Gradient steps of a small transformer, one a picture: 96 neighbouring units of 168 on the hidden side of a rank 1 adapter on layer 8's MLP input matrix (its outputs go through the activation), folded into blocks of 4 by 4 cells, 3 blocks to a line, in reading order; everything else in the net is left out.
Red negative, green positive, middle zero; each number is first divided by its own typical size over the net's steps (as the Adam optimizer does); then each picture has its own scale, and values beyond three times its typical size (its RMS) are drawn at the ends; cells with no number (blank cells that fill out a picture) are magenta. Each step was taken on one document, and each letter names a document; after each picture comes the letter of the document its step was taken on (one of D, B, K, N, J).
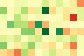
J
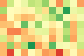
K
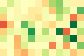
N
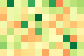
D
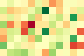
J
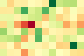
J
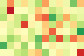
D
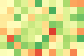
K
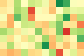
K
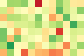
D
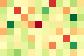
J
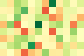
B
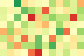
K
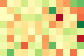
K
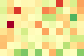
N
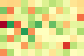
B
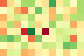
D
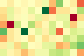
N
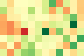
N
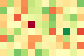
D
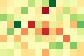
J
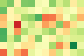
B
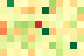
J
